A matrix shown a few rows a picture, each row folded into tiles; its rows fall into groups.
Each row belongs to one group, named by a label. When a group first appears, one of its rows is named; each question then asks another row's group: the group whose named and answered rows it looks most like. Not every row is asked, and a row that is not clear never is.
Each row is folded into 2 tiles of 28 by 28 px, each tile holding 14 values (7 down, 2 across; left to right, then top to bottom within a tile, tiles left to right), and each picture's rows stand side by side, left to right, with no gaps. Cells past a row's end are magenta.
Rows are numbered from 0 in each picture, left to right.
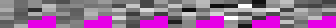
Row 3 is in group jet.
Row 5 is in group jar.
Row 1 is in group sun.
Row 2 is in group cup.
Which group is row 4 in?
cup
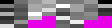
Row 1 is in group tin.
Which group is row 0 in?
sun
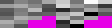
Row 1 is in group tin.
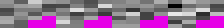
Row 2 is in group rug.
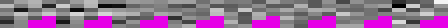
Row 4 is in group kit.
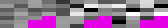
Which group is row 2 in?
jet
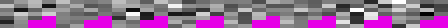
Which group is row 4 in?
kit
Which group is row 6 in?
kit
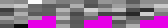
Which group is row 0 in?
tin
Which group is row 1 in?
cup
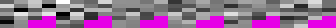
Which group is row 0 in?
jet
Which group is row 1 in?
rug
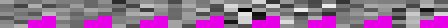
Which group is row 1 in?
cup
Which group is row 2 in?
sun
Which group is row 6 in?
sun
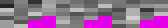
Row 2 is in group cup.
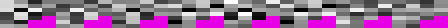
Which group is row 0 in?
rug
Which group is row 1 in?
kit
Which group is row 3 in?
jet
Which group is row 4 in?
rug
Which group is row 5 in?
jet
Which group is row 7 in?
cup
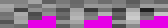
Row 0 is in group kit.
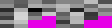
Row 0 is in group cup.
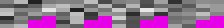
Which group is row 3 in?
sun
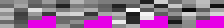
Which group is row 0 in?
cup
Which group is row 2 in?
kit
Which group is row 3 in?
jet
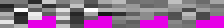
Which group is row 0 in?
kit
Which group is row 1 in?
cup
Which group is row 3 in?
rug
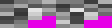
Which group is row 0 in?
sun
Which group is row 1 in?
kit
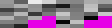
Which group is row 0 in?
tin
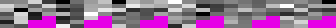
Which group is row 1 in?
sun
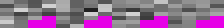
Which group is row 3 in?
jet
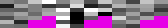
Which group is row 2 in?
tin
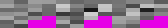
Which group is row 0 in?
tin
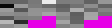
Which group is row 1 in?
kit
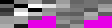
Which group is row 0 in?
sun
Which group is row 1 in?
jar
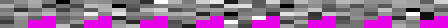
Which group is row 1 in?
sun
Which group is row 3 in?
tin
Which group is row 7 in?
rug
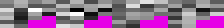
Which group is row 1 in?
rug
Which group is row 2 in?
tin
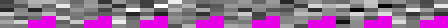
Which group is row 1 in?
tin
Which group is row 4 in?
rug
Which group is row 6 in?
jet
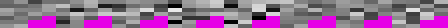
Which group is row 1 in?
jet
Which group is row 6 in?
rug
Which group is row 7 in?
kit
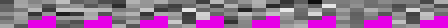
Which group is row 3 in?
kit
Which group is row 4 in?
jet
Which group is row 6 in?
cup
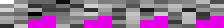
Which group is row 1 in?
sun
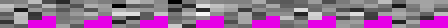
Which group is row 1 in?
sun
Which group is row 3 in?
sun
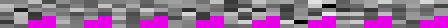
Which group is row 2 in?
cup
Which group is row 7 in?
tin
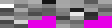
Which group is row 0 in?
tin
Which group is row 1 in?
rug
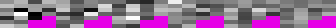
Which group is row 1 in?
jar
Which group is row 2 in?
cup
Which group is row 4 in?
cup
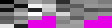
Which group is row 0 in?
sun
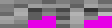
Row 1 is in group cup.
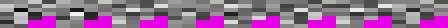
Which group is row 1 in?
rug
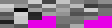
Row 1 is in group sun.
